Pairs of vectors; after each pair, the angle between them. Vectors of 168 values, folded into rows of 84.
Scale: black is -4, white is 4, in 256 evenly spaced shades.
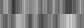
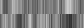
nearly opposite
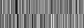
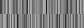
partly aligned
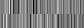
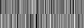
orthogonal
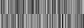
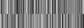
nearly parallel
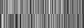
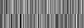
partly aligned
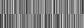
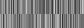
nearly opposite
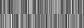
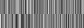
partly aligned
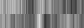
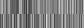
orthogonal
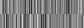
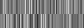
nearly opposite
